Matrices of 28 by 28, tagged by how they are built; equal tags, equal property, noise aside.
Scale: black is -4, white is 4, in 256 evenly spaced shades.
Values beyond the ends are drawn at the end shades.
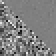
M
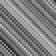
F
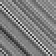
F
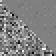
M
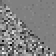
M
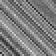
F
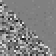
M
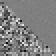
M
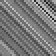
F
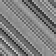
F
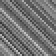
F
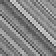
F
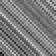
F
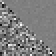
M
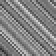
F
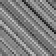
F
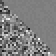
M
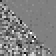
M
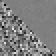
M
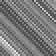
F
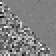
M
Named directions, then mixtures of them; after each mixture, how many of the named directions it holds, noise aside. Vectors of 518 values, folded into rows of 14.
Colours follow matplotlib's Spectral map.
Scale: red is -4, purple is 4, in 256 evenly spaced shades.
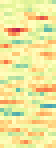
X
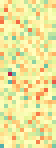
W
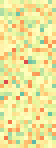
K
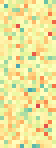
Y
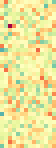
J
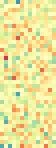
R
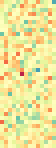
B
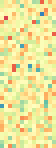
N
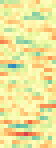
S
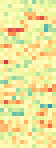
one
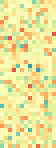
two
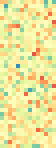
two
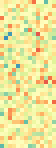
three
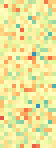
one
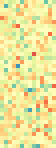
one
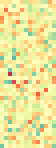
two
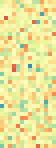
one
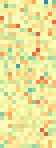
three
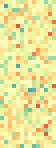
one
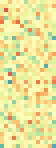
one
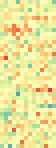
two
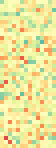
one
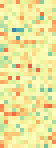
three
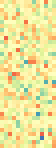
two
